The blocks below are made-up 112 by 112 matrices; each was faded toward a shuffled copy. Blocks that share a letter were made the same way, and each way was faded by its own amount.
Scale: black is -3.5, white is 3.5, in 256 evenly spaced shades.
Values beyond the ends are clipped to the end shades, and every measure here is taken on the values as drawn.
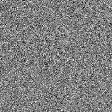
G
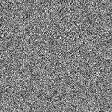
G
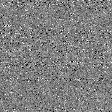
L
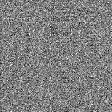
G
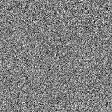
G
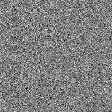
G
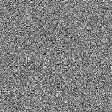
G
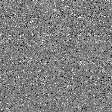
L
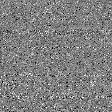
L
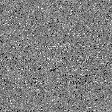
L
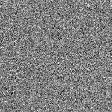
G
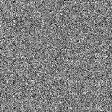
G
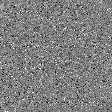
L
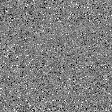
L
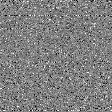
L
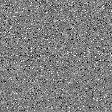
L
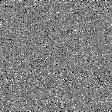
L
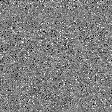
L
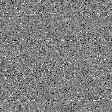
L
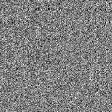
G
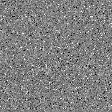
L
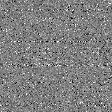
L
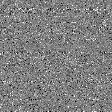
L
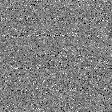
L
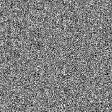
G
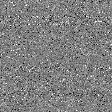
L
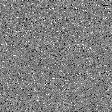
L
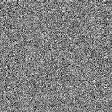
G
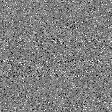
L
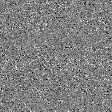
L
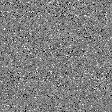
L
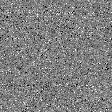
L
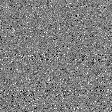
L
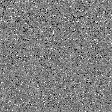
L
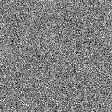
G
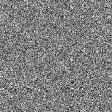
G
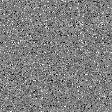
L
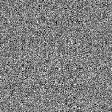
G
